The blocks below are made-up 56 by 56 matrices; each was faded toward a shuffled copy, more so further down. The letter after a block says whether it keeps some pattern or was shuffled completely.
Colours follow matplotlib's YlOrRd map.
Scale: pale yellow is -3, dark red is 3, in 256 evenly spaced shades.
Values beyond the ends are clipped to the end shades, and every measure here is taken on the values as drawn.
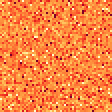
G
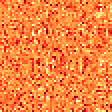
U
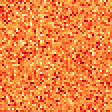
G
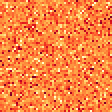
G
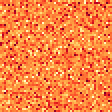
G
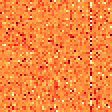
U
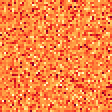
G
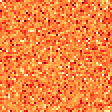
G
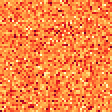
G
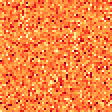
G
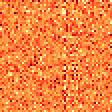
U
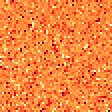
G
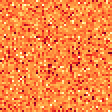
G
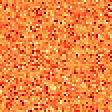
U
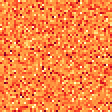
G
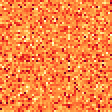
U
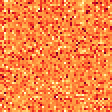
U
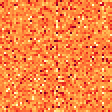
U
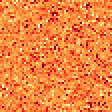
G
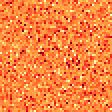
G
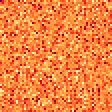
U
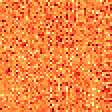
U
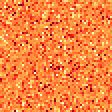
G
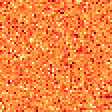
G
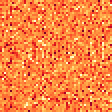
U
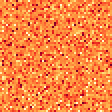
G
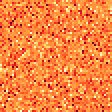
G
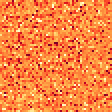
U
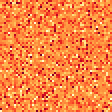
G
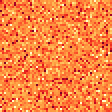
G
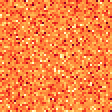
G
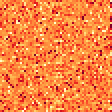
U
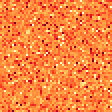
G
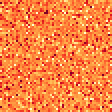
U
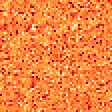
U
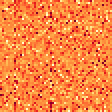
U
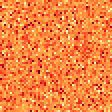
G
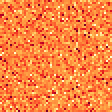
G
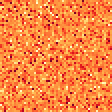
G
